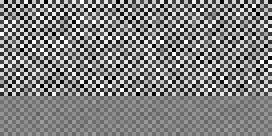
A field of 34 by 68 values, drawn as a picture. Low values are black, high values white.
The bottom part is calmer, past a seam about 70% of the way down. The field is checkered. There is no overall slope. On average the colour sits 50% of the way up the scale.
